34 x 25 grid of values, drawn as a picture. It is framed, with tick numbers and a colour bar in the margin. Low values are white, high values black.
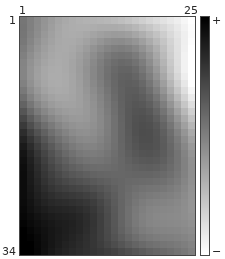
Mirror symmetry: none. Slope: up to the bottom left. Ninth with the lowest average: top right. Ninth with the highest average: bottom left.
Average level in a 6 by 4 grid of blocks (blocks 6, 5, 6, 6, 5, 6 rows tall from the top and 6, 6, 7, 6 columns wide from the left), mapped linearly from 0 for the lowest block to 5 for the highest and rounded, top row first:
2120 / 2231 / 3232 / 4333 / 5432 / 5432
